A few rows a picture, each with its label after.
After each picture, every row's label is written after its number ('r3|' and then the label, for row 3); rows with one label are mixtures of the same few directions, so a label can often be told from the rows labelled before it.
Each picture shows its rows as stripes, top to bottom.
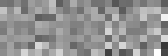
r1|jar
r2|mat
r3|jar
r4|jar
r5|jar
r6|jar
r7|jar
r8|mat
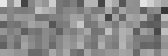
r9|mat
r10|jar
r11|jar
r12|mat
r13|mat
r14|mat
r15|mat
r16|mat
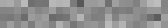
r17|mat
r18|jar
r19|mat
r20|jar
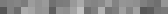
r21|mat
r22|mat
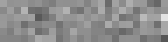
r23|jar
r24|mat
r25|jar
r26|mat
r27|jar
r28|jar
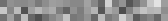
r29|jar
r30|mat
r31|mat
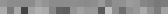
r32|jar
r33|mat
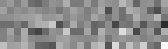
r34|mat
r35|jar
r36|mat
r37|jar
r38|mat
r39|mat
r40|jar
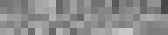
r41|jar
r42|jar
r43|mat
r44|mat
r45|jar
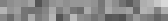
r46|jar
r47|mat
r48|jar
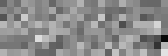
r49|mat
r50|jar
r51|mat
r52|mat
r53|mat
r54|jar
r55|mat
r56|jar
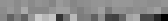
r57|jar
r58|mat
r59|jar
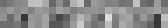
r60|mat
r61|jar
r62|mat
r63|mat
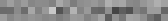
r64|jar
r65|jar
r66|jar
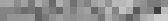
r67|jar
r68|mat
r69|jar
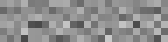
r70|mat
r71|mat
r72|mat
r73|mat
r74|mat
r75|mat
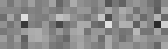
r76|jar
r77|mat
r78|mat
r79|mat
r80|mat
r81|mat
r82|mat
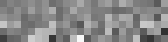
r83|mat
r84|jar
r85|mat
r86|mat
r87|jar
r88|mat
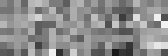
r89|mat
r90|jar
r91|mat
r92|jar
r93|jar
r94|mat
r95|jar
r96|jar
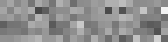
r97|jar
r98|jar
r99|jar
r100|mat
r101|mat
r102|mat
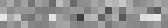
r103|jar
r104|jar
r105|mat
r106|mat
